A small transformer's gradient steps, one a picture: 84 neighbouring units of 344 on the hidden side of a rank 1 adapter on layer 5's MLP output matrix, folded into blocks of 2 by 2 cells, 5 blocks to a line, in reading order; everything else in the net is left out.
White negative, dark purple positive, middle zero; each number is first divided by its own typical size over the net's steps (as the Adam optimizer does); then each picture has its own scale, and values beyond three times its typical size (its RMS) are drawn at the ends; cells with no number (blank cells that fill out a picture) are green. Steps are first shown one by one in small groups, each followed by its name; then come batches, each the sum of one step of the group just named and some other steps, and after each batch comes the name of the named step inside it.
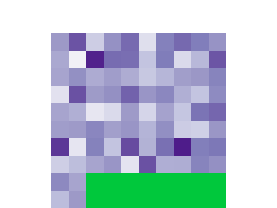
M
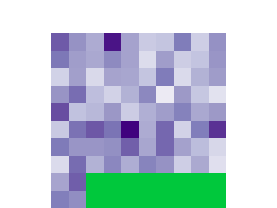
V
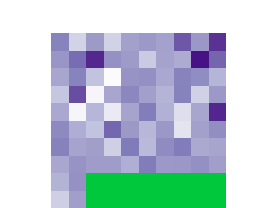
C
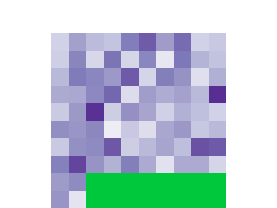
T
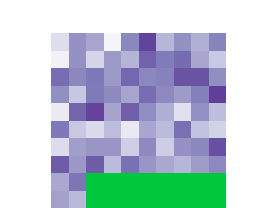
T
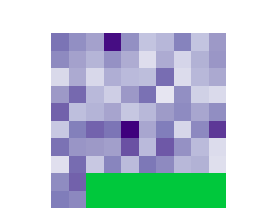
V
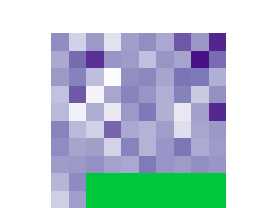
C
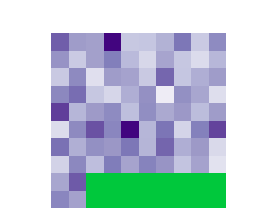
V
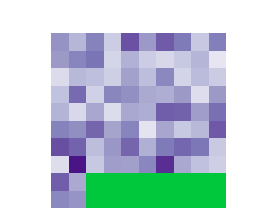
T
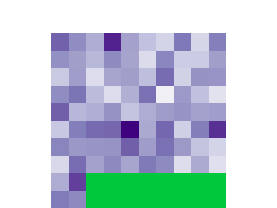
V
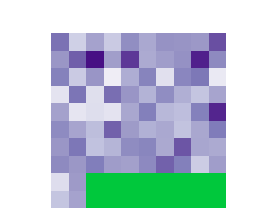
C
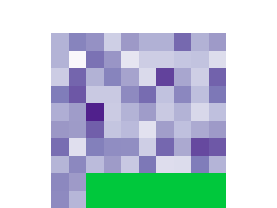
T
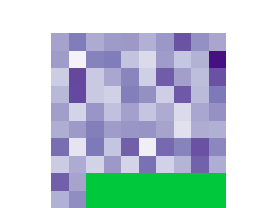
M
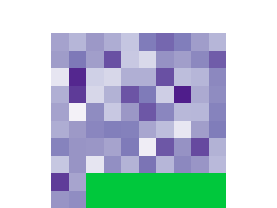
T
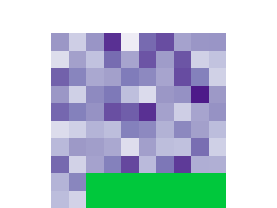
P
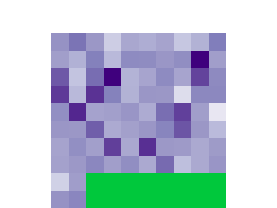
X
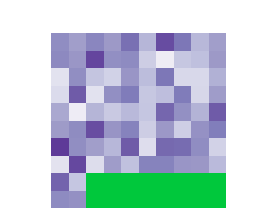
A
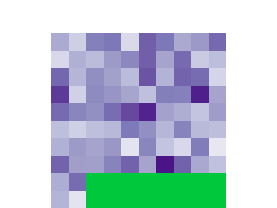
P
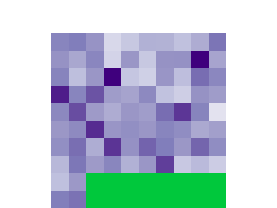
X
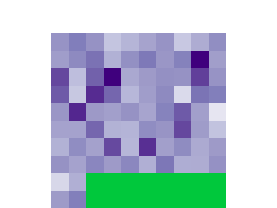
X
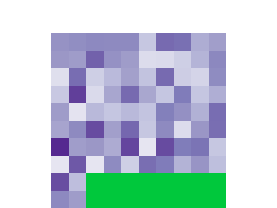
A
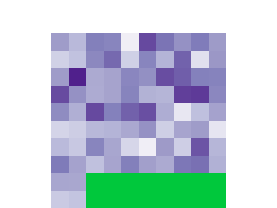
P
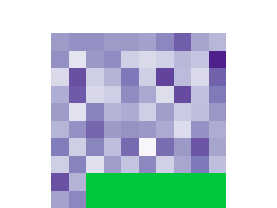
A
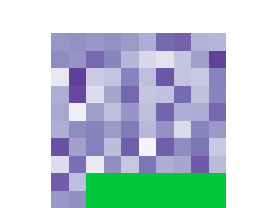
A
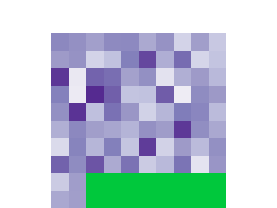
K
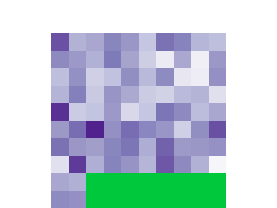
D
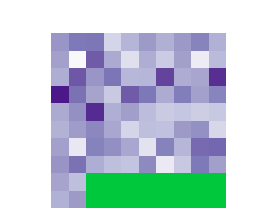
K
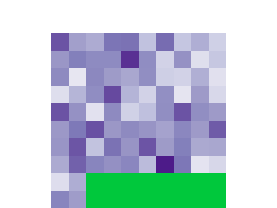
D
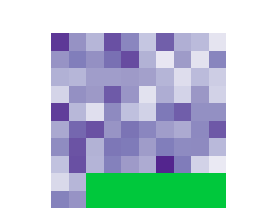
D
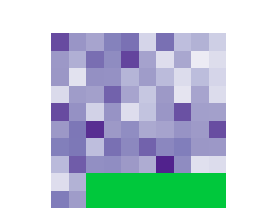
D
